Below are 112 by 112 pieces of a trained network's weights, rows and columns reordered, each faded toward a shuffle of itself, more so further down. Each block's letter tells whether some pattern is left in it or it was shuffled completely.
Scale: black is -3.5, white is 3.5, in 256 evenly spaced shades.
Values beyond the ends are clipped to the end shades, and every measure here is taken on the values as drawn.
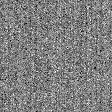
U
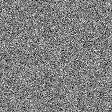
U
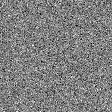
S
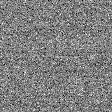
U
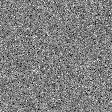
S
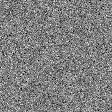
S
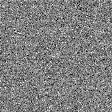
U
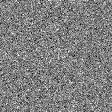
U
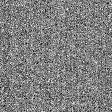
U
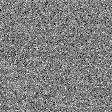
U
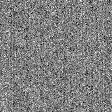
U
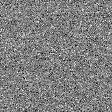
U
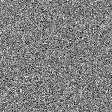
U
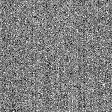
U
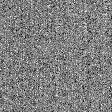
U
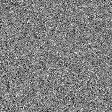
S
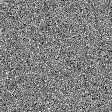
S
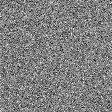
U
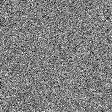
S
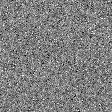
S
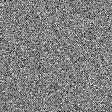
S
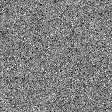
S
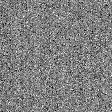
U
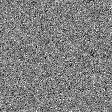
S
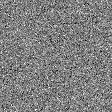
S
